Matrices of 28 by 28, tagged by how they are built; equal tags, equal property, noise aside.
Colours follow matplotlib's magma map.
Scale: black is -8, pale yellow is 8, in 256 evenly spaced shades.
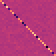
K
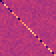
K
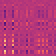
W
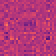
W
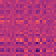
W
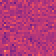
W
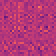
W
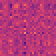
W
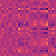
W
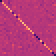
K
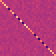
K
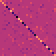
K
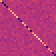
K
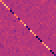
K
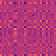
W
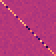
K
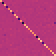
K
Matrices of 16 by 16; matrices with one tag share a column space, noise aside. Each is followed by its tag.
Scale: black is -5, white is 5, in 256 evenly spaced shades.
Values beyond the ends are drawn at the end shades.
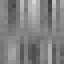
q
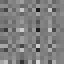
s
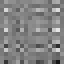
s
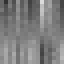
q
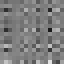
s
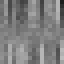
q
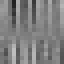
q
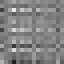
s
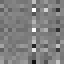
s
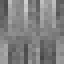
q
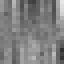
q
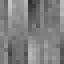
q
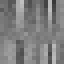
q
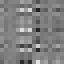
s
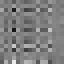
s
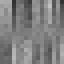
q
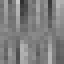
q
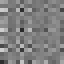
s
